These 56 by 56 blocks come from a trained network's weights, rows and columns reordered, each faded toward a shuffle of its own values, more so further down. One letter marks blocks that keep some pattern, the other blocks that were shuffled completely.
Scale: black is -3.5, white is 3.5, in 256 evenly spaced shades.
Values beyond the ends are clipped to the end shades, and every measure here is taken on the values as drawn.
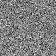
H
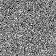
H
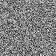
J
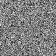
H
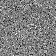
J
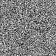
J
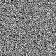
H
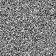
J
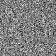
H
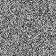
H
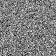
J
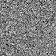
H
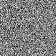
H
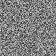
H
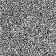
H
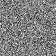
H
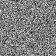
J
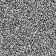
J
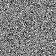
J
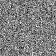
H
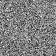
J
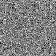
H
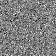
J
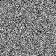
H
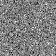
H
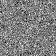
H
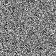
J
